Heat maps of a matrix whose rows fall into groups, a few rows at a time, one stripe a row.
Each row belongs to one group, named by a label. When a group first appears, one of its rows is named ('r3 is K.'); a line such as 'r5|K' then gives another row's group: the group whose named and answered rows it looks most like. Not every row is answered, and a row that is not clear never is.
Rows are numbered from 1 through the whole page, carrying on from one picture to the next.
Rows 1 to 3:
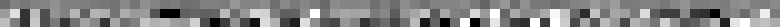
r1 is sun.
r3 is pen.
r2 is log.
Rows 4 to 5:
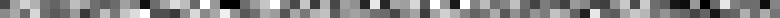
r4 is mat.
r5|log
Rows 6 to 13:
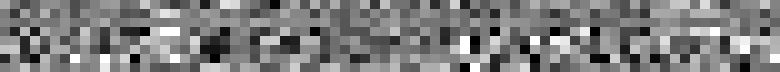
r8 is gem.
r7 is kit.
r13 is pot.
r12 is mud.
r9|kit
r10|pen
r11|pen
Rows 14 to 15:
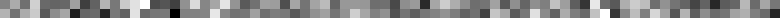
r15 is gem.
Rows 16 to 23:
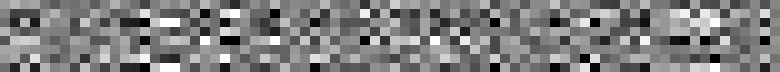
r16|mat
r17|sun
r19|sun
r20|mat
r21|pot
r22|log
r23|kit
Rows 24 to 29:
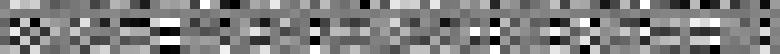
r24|mat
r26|kit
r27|log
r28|kit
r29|log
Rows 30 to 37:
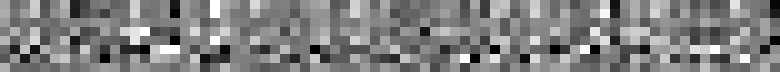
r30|gem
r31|gem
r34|gem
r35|kit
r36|pen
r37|sun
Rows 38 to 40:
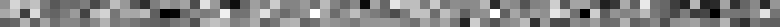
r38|mat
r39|log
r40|pot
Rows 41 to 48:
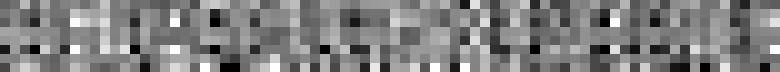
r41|pot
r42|mud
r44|pot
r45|pot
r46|mud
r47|mat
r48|mat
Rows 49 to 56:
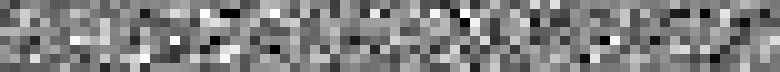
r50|mat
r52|pot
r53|mud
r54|sun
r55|log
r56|pen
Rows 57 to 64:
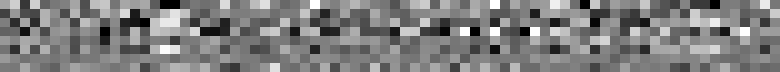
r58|mud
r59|kit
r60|pen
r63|sun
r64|mat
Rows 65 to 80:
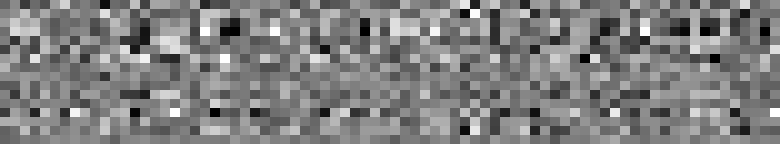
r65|pen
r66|pot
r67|mat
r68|mat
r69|kit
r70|mud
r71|log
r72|sun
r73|gem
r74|pot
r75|kit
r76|gem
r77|mud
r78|pot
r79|pot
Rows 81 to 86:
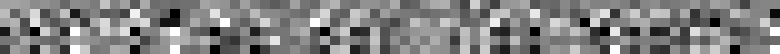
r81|pot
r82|gem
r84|mud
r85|mat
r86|mud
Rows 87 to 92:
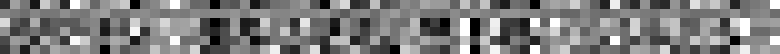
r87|mud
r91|mud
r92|pen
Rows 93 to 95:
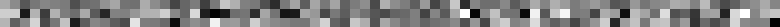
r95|gem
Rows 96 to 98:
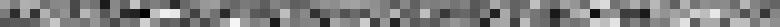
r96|gem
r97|kit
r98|sun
